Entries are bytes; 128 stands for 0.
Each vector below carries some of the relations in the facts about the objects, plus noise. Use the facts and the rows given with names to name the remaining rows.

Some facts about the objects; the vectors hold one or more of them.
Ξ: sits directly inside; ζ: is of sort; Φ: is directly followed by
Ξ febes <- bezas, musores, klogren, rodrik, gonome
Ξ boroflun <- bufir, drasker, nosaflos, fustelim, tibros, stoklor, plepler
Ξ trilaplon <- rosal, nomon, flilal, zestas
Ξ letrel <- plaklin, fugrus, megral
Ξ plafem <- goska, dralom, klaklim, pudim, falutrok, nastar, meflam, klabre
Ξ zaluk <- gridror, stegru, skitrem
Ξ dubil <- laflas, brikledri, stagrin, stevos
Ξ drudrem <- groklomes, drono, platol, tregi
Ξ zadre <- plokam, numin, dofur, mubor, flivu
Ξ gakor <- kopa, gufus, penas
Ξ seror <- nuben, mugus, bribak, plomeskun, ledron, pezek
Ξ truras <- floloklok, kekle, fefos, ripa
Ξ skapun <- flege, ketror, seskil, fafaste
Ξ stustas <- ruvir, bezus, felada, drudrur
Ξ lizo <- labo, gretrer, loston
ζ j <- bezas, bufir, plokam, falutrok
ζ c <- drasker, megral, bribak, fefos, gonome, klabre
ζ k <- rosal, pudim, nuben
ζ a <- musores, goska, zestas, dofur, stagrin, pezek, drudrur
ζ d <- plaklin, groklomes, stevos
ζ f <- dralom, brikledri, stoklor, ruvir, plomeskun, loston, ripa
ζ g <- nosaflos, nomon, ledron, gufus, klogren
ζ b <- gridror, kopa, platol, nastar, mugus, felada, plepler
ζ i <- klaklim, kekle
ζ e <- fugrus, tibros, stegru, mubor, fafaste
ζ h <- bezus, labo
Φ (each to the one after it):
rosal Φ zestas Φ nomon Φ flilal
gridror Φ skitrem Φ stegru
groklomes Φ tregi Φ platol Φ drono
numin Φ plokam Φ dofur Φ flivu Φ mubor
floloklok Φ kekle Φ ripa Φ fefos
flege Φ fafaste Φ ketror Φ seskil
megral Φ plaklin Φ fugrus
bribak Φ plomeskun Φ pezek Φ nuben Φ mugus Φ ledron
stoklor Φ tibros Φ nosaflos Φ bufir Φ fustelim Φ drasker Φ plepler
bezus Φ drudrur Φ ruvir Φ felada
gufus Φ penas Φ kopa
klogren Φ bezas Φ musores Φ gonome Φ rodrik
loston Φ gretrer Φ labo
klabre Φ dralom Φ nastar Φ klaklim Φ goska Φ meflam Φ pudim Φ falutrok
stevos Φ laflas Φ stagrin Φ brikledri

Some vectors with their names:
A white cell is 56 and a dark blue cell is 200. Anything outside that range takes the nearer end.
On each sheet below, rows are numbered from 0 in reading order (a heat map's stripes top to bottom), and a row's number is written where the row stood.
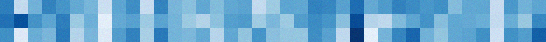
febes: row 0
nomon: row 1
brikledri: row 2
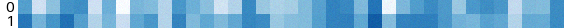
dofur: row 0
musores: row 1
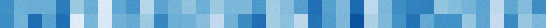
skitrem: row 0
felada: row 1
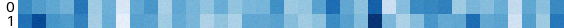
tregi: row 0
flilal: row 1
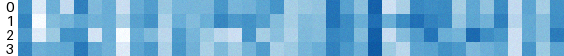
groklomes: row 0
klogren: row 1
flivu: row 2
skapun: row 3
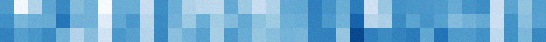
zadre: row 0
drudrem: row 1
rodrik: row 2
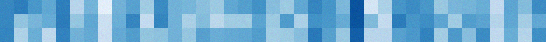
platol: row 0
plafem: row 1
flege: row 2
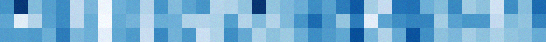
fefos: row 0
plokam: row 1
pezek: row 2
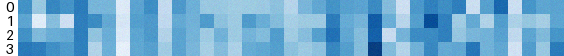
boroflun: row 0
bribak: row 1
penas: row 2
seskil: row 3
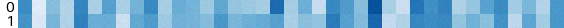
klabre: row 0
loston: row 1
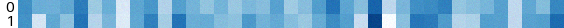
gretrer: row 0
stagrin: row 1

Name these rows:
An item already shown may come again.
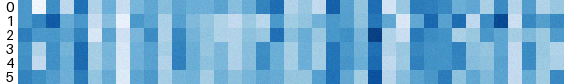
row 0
bezus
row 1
fustelim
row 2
nastar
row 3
stustas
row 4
stustas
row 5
fafaste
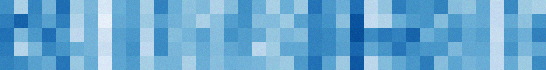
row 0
stustas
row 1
ketror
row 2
gonome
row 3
febes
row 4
fafaste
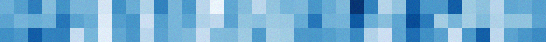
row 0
ledron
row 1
plomeskun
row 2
nosaflos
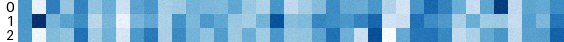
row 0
stoklor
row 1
ripa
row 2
laflas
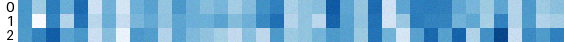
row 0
drudrur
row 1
bezus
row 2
fustelim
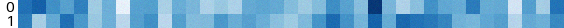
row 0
flilal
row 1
bezas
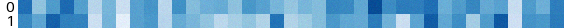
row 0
gonome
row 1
bufir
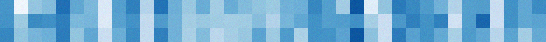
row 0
dubil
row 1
boroflun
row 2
plafem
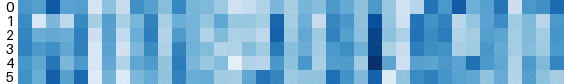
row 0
plepler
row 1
klabre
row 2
dralom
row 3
nastar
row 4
meflam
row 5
ruvir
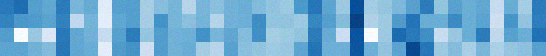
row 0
zestas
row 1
drono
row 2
stevos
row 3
plomeskun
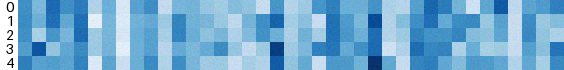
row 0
tibros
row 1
felada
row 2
stustas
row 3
kekle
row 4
klaklim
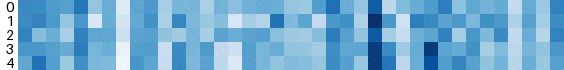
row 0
fafaste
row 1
goska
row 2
rosal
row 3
nuben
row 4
mugus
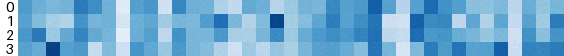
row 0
seror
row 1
floloklok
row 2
truras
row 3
drasker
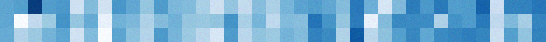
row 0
drasker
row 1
numin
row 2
mubor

